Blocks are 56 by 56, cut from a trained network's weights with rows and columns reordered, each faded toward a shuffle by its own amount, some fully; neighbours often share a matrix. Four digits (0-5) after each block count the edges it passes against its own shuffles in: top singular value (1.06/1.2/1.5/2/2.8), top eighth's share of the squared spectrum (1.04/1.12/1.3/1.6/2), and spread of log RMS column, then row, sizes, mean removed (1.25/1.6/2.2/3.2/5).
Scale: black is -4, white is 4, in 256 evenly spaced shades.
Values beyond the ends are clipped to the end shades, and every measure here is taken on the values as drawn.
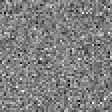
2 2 0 1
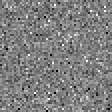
0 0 0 0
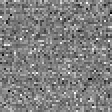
2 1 0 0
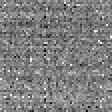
3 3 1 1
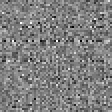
3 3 0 2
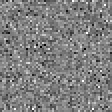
2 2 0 1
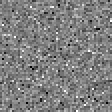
0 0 0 0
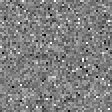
0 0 0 0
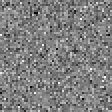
1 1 0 0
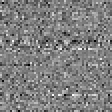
3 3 0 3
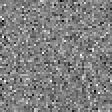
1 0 0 0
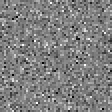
0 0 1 0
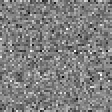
2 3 0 2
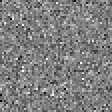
0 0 0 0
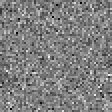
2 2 0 0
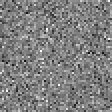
0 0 0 0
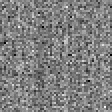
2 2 0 1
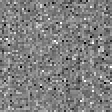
2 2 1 0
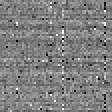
3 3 2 0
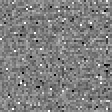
1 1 1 0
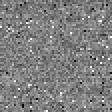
1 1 1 0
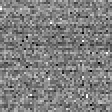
3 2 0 1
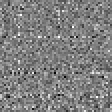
2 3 1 2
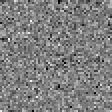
2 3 1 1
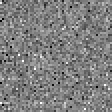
0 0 0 0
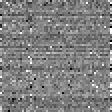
3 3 2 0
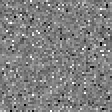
0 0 0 0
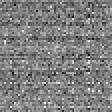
3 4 2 1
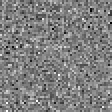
2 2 1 1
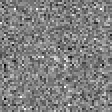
3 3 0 1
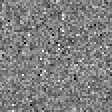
0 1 0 0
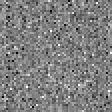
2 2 0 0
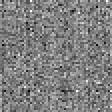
3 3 0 1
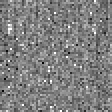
2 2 0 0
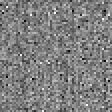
2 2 0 1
